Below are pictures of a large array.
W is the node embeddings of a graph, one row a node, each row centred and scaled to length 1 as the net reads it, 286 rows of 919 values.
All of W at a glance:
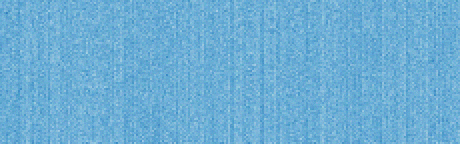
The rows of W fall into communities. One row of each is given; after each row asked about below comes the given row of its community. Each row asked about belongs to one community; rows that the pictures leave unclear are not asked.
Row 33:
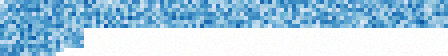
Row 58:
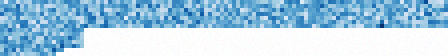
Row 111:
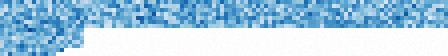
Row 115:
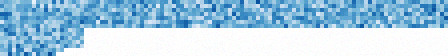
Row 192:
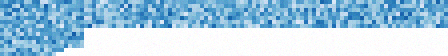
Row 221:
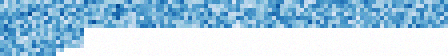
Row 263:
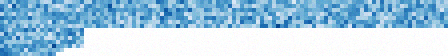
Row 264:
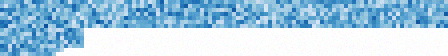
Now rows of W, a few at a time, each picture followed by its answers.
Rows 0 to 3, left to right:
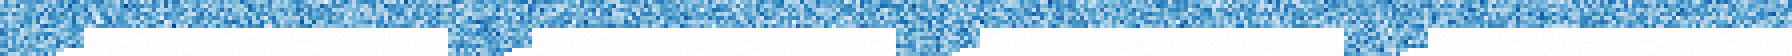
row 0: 58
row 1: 115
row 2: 115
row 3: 58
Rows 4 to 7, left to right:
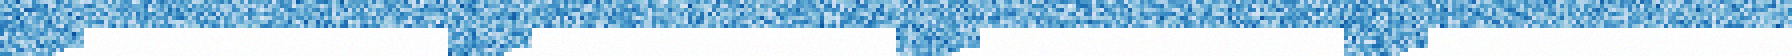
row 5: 263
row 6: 111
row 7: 111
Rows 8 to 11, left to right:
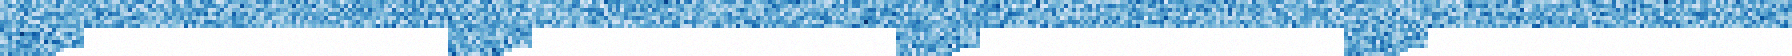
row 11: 58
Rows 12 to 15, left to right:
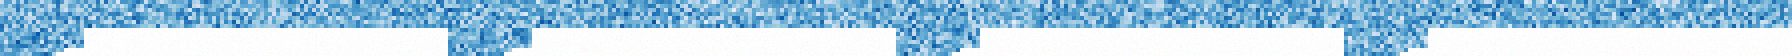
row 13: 264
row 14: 221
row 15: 115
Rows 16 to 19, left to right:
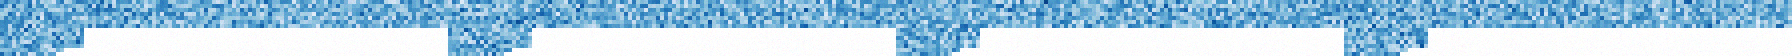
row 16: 263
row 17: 115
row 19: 264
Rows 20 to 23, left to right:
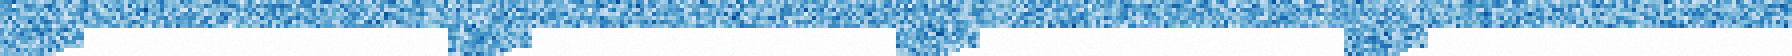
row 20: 192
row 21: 111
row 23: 58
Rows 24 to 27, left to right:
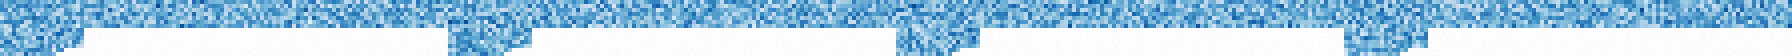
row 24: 192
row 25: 263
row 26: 264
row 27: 192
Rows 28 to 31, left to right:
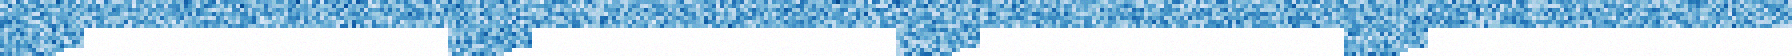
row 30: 192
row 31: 115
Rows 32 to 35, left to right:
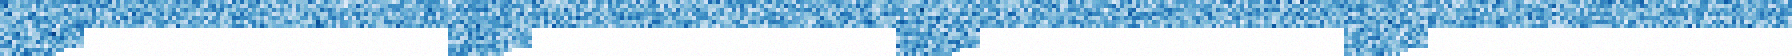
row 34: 115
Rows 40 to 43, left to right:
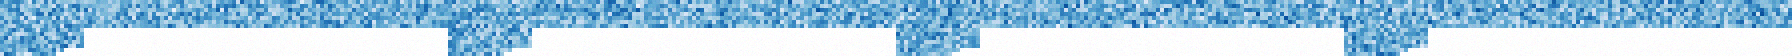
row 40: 58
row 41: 221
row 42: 33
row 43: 263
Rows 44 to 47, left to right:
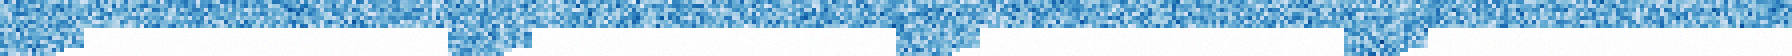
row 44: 111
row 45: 33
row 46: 221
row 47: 115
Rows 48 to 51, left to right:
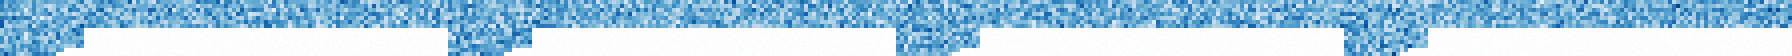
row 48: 264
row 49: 263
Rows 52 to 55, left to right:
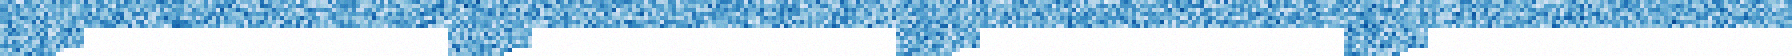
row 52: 115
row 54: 33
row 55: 33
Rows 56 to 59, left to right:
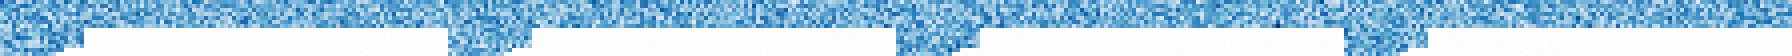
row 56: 192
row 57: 192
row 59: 111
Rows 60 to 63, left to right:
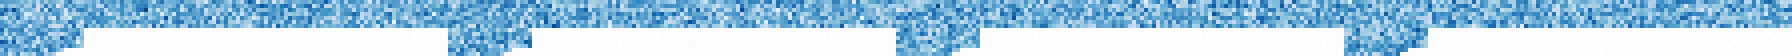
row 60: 58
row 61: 264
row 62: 221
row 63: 58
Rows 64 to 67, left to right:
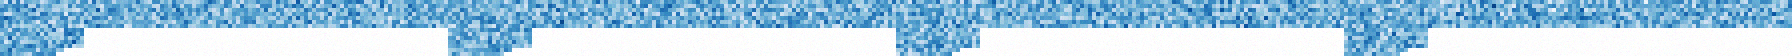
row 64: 263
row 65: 192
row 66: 111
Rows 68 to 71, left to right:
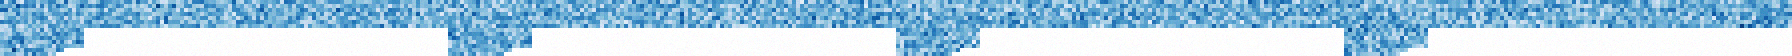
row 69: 263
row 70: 115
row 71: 221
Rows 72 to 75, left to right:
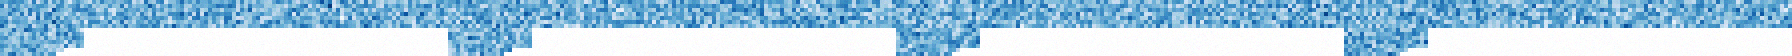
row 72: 264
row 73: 111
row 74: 263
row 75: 263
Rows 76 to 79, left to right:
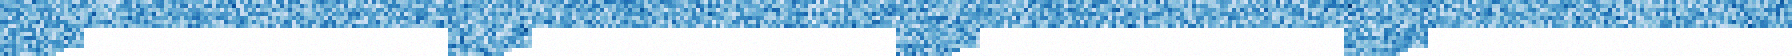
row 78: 115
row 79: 192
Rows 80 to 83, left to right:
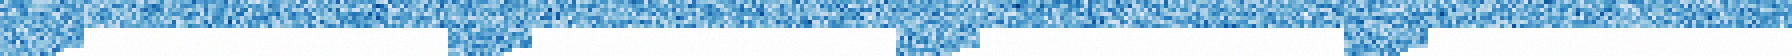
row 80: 264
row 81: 111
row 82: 58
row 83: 263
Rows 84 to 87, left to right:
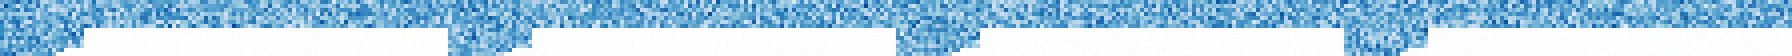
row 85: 192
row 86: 192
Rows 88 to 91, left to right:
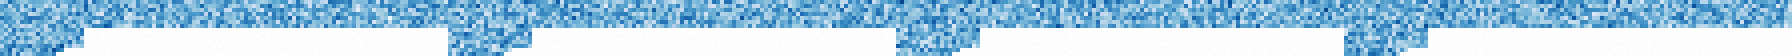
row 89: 263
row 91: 264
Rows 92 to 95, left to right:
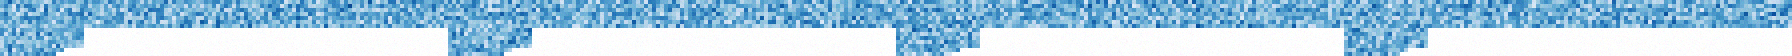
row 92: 115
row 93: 263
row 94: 111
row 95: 58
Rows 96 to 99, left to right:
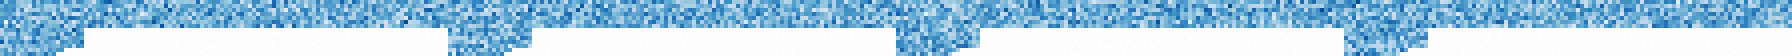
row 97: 115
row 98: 115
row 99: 192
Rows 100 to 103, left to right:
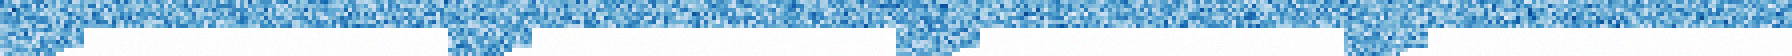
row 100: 192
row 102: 192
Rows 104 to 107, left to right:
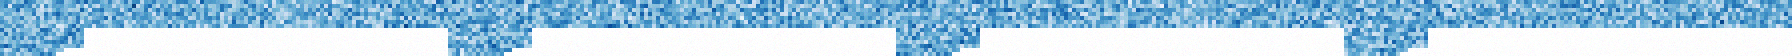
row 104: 263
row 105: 115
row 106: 263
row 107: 192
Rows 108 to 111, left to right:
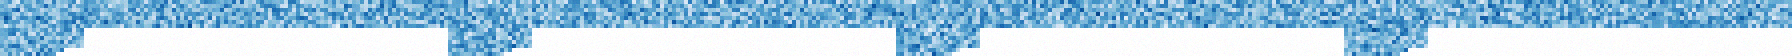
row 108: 115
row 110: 58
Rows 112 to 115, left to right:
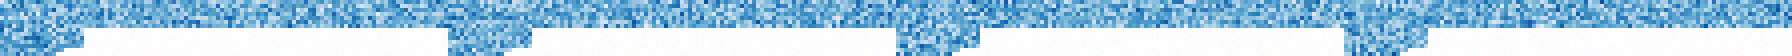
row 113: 263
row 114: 263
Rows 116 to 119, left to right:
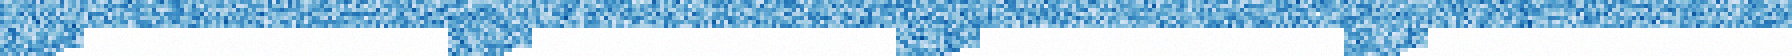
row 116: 58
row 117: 221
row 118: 192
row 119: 263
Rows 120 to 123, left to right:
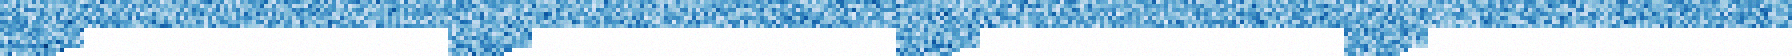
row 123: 221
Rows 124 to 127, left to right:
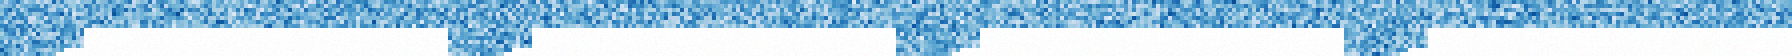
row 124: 221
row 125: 111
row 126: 221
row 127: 111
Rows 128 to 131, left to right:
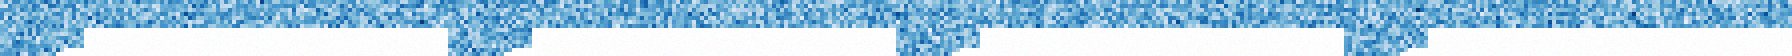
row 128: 33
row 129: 264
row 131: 264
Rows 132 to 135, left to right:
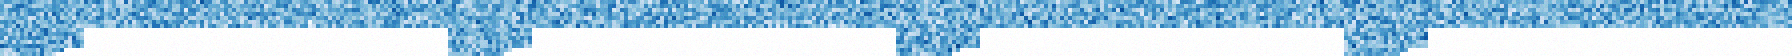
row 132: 111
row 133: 115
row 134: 58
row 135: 192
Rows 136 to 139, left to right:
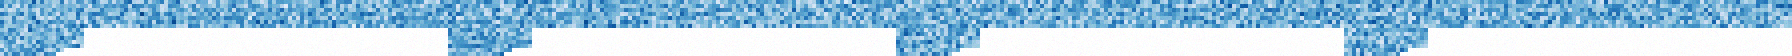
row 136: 58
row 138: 221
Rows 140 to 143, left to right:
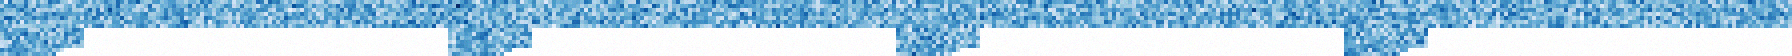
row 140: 263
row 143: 263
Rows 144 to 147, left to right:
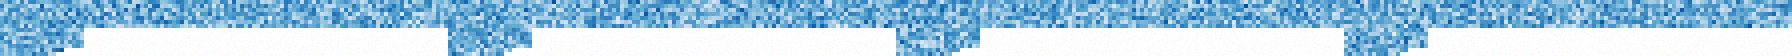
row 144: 111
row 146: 192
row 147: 58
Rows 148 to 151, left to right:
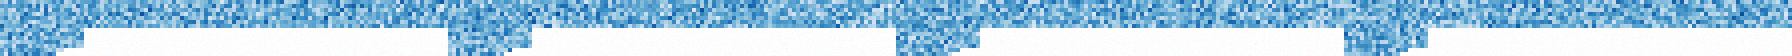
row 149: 111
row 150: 111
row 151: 111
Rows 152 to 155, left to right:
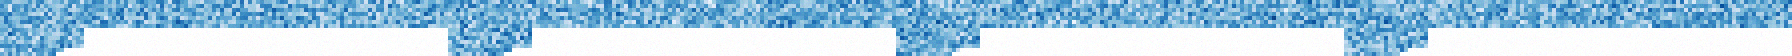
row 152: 115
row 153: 192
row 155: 192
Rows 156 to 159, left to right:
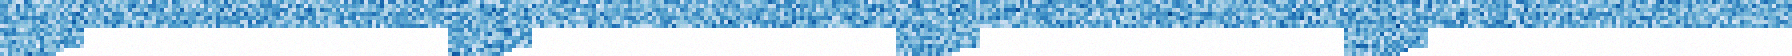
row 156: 115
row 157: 221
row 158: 111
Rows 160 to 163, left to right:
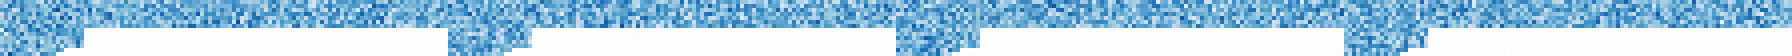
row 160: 264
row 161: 58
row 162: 111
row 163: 111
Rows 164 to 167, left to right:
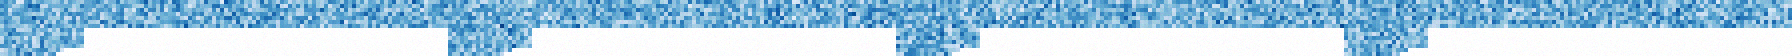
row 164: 115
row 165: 221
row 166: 33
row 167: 111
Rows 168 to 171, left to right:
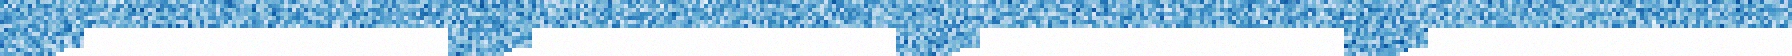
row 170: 111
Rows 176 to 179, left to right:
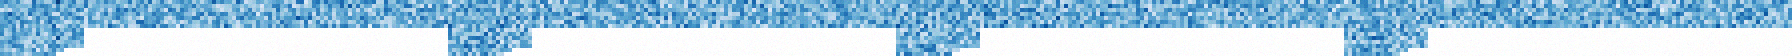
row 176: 221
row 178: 264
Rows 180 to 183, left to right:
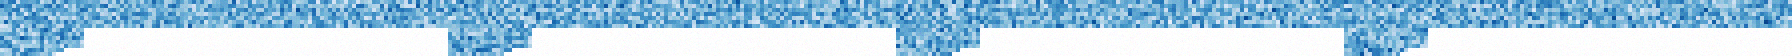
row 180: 192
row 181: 58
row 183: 264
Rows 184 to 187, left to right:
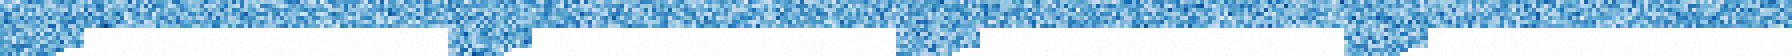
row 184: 115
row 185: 264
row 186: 33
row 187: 192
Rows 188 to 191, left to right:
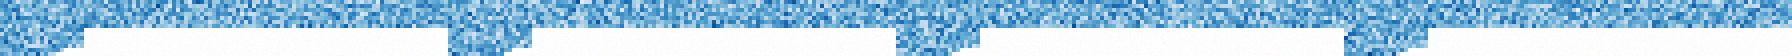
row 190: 192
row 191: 192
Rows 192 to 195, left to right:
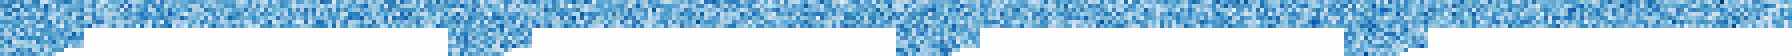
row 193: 263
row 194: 221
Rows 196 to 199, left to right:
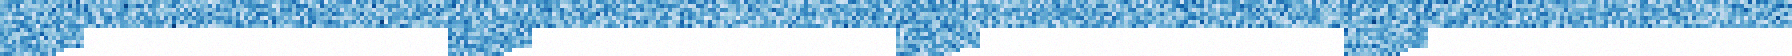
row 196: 58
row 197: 263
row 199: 115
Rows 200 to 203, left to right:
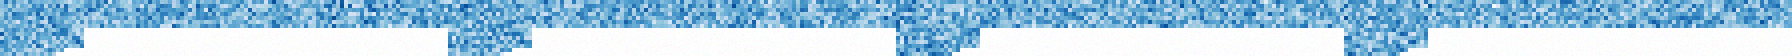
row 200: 221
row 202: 263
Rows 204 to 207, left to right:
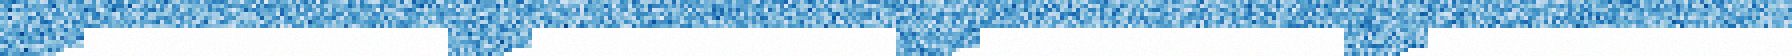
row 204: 192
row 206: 263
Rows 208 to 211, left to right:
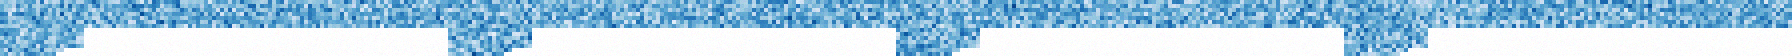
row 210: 263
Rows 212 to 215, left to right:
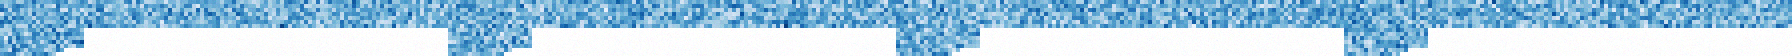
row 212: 264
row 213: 33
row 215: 221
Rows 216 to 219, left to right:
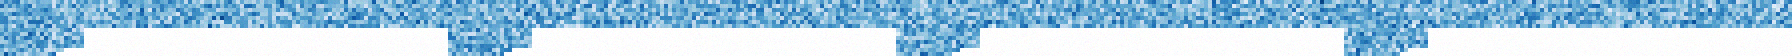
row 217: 58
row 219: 33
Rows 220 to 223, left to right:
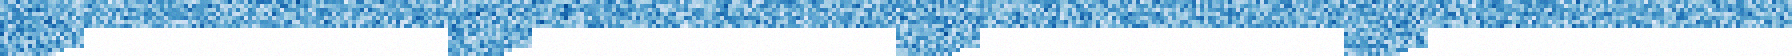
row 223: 111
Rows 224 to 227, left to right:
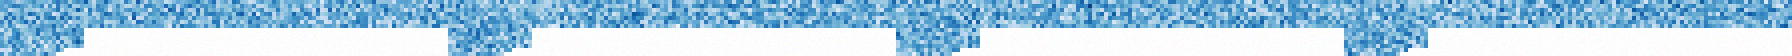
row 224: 264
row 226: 111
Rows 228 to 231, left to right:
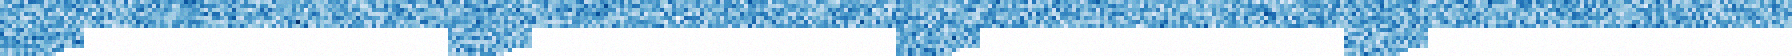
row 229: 111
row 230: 264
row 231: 192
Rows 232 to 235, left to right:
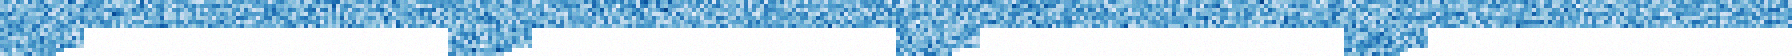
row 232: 115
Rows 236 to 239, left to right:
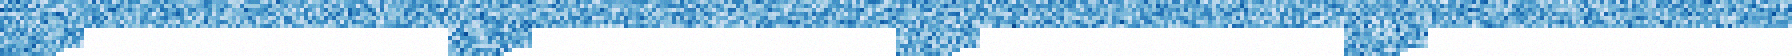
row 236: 263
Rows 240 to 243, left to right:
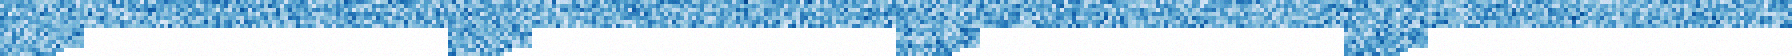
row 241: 221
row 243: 264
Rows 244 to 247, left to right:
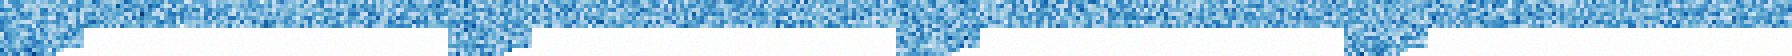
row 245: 111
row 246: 192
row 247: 58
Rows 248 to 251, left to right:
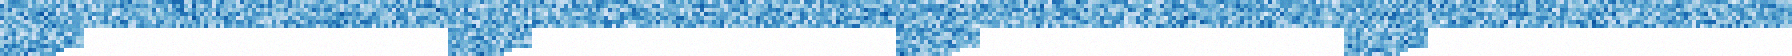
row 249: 58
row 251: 58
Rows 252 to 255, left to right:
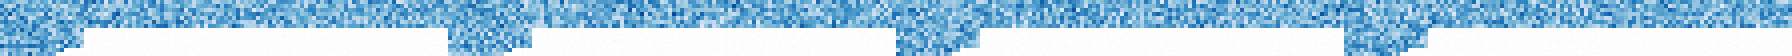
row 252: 115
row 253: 111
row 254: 58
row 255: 58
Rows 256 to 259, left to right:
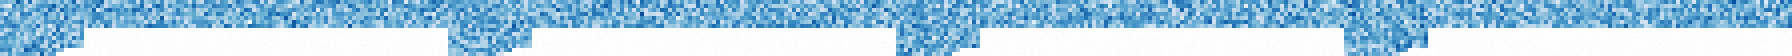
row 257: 192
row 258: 33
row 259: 192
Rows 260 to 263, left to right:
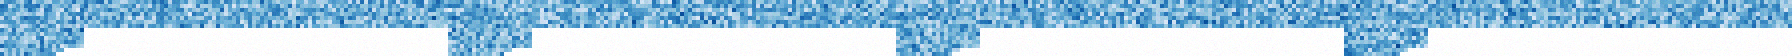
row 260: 115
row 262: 221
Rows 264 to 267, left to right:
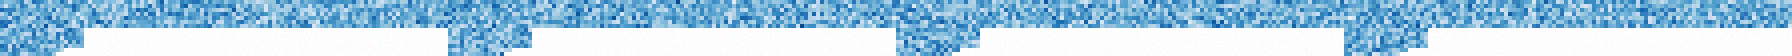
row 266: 192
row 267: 58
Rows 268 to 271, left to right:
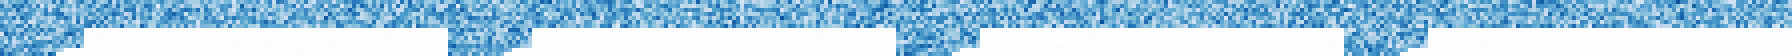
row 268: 263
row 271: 264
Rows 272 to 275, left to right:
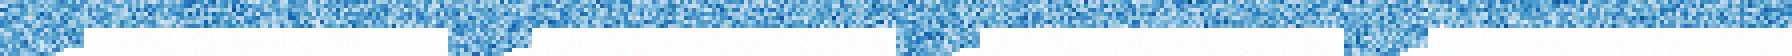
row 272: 264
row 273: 115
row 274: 33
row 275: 221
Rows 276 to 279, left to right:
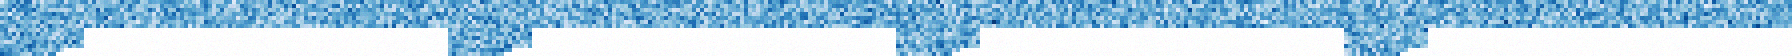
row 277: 192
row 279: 115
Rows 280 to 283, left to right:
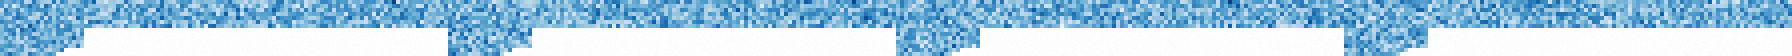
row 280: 221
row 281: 221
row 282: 221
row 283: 264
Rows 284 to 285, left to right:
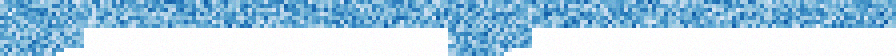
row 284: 111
